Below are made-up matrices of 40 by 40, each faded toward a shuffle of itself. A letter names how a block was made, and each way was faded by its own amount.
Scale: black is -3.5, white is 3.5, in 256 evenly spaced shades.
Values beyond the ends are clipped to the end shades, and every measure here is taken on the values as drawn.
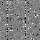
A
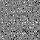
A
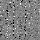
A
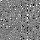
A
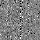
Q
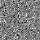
Q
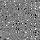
A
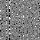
Q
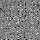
A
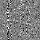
Q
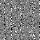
Q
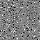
A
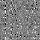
A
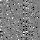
A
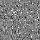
A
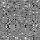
A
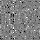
A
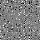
A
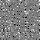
A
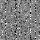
Q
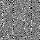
Q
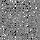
A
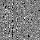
Q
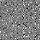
A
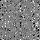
A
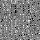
A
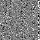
Q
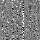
Q
